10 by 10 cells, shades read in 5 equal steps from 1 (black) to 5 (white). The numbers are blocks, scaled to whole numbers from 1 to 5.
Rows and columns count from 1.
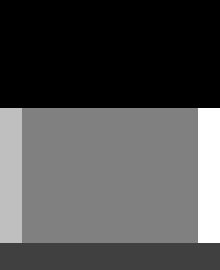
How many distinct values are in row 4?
1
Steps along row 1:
same same same same same same same same same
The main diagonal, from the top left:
1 1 1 1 3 3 3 3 3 2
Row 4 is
1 1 1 1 1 1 1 1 1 1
